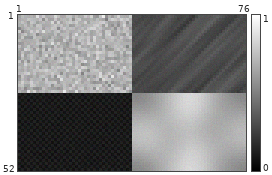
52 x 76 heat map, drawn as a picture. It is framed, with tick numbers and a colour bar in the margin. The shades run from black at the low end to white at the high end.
It is made of 2 by 2 panels. Panel 1,1: high, fine-grained. Panel 1,2: low, slanting up to the right, faint in contrast. Panel 2,1: very low, checkered, faint in contrast. Panel 2,2: high, smooth.
